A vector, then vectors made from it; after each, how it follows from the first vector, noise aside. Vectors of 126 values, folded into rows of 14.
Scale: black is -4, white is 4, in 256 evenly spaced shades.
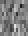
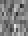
copied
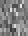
sign-scrambled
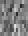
copied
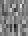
sign-scrambled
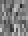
copied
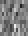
copied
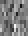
copied
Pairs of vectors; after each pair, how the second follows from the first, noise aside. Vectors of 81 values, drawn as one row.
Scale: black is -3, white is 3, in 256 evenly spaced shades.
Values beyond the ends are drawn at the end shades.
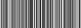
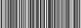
reversed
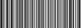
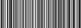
reversed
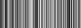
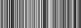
reversed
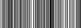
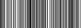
reversed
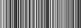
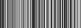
reversed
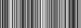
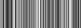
reversed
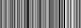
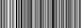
reversed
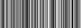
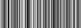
reversed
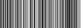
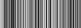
reversed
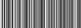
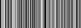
sign-scrambled
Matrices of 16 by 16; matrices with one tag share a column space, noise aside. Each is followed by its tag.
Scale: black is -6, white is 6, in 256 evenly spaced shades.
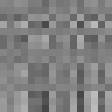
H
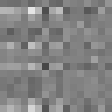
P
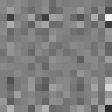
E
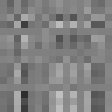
H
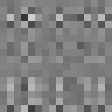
E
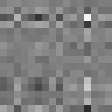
E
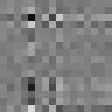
E
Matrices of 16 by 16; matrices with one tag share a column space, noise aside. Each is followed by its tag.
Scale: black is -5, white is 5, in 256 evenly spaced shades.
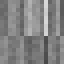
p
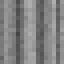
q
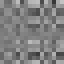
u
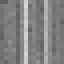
q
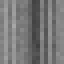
q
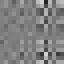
u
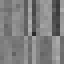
p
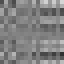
u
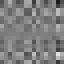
u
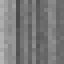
q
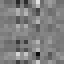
u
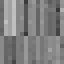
p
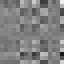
u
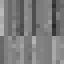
p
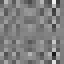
u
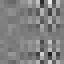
u
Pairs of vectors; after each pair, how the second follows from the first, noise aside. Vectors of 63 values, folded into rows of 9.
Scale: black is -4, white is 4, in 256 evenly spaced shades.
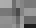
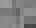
shrunk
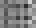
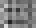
reversed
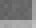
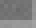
shrunk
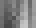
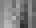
negated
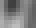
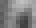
reversed
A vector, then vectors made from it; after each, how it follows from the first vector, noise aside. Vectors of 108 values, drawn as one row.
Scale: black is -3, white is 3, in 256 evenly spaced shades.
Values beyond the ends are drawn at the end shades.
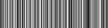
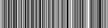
negated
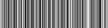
negated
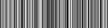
sign-scrambled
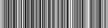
negated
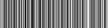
negated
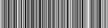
negated
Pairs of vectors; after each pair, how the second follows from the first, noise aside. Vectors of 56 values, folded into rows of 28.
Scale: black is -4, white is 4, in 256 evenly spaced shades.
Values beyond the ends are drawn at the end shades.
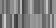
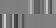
partly zeroed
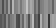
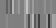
partly zeroed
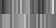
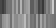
copied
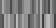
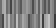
copied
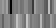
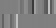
partly zeroed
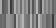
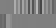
partly zeroed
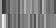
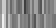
sign-scrambled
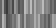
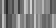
copied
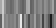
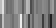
copied
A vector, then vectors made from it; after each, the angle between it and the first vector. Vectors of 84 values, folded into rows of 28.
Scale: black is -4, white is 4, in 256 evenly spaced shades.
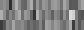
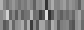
orthogonal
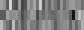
partly opposed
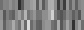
orthogonal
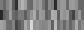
partly opposed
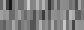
partly aligned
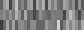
partly aligned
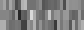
partly opposed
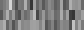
nearly opposite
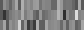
orthogonal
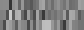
partly aligned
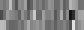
nearly opposite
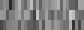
nearly parallel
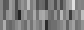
partly opposed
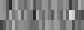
nearly parallel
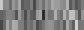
partly aligned
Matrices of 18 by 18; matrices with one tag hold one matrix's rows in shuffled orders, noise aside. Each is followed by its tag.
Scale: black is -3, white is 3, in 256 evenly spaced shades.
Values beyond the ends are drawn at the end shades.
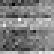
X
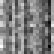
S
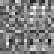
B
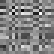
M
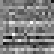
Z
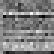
Z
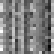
S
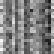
S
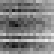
X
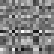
M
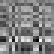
M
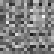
B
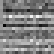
Z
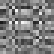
M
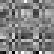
M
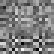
M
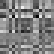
M
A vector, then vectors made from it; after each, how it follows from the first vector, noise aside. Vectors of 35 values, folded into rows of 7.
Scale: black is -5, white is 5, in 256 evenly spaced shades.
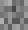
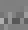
partly zeroed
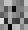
scaled up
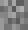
wrapped around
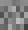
wrapped around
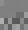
partly zeroed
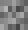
wrapped around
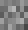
wrapped around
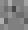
partly zeroed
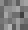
wrapped around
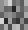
scaled up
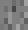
partly zeroed
